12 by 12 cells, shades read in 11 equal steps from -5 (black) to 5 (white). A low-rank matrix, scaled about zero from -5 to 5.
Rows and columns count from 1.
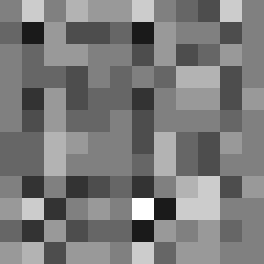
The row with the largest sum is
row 1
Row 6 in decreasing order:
1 0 0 0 0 0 0 -1 -1 -1 -2 -2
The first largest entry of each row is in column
2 3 3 9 3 3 3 3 10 7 3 7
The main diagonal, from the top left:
0 -4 1 -2 -1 0 -2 2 2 3 -1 0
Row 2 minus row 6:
-1 -2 0 -1 -1 -1 -2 1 0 0 -1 0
